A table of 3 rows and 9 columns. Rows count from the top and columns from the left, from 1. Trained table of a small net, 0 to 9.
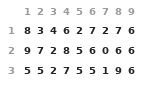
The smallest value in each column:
5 3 2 6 2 5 0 6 6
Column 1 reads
8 9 5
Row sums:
45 49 45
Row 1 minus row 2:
-1 -4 2 -2 -3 1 2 1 0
